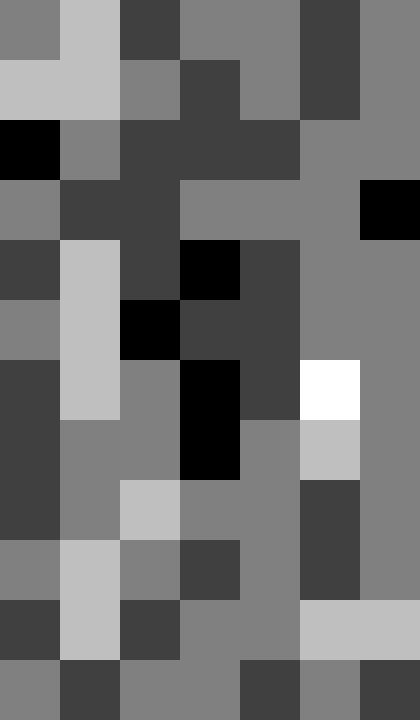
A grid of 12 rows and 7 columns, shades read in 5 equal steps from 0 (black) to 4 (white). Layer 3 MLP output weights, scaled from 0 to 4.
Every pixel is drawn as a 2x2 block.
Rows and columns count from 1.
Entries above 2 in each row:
1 2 0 0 1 1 2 1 1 1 3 0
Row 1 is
2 3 1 2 2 1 2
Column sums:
18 29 18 14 19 24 22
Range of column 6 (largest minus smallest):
3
